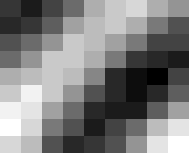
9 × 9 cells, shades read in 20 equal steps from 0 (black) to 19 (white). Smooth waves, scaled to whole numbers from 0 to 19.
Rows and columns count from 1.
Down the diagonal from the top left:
4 4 11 15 10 3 2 14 19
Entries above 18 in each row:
0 0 0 0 0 0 0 1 1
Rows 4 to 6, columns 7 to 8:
4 3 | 1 0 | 1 3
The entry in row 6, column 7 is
1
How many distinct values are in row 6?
7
